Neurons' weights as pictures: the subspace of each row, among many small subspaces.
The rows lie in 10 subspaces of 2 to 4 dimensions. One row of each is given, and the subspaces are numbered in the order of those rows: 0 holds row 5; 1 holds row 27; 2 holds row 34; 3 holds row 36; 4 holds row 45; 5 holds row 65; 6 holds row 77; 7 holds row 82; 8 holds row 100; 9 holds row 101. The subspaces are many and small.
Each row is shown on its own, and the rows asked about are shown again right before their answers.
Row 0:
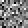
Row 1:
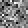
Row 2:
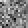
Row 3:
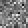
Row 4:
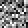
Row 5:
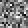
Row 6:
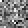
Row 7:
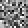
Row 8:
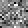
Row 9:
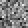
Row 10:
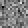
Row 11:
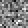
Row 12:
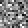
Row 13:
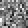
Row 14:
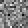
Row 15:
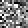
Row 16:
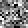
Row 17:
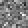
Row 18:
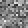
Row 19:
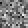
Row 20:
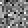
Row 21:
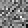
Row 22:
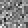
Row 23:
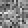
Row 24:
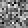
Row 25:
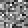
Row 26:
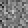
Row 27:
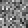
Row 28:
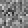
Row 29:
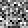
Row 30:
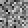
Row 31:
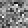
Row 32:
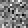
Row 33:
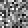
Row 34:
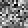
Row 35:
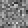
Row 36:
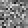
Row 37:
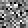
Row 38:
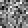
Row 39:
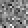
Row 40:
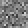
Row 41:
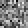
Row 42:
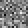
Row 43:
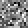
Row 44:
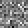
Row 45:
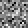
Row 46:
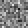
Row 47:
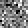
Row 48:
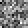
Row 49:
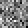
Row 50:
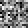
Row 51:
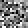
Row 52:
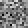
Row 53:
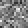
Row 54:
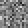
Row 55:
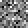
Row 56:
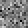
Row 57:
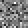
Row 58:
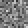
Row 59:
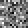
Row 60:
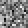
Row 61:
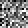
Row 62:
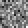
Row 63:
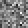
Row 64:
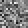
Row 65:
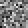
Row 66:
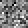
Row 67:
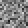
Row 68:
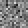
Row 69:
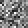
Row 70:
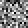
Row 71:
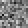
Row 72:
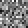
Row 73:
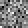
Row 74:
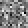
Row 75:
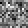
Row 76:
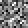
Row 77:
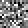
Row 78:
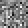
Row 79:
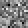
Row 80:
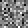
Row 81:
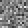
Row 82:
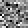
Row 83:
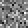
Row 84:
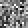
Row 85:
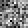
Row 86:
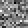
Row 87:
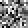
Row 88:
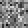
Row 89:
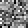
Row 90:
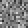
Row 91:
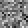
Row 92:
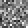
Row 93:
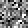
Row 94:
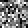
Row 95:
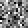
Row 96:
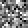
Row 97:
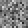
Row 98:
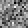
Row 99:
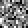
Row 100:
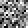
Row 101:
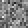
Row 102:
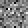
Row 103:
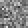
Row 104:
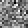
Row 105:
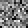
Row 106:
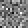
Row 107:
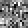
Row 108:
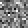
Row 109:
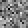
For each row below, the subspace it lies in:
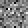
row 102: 7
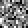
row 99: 7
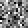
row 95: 4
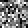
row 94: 0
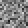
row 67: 8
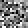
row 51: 3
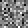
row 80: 5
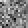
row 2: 0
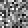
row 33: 4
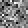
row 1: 7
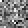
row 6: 6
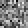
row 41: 8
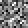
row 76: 4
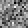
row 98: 2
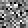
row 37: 6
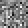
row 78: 5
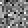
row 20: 0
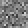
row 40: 8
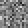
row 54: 5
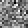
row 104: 2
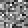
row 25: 4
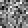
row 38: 3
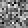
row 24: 2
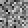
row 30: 4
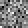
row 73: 3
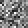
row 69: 4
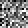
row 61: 5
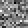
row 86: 3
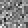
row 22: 5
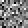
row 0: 3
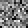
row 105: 1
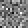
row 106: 3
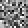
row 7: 4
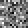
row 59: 7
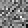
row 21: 1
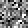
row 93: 4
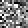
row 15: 7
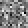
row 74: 0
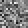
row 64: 7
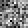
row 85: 8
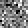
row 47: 6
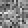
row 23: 8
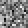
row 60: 5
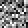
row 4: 8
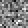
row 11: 6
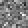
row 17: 4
